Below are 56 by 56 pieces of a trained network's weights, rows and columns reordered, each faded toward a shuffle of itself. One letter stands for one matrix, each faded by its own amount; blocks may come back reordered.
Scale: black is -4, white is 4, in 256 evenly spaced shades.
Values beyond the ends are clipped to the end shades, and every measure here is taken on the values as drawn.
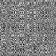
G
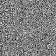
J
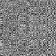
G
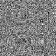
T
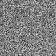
J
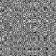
G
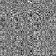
G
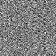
J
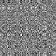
G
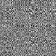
G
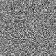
T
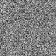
J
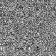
T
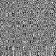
G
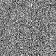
J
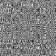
G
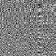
G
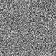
J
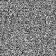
T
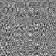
G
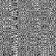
G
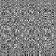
G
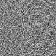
T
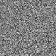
J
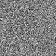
J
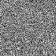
T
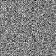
J
